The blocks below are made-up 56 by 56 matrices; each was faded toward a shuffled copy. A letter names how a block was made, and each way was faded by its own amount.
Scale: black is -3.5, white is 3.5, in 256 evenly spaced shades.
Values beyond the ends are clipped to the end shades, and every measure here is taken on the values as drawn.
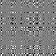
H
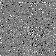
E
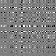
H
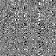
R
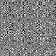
R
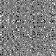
R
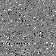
E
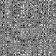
R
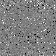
E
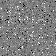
E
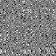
R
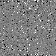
E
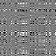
H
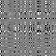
H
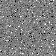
E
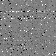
E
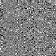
R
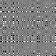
H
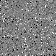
E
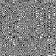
R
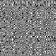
R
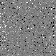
E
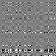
H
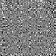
R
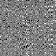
R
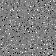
E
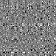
R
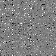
E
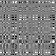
H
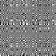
H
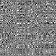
R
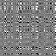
H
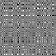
H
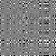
H
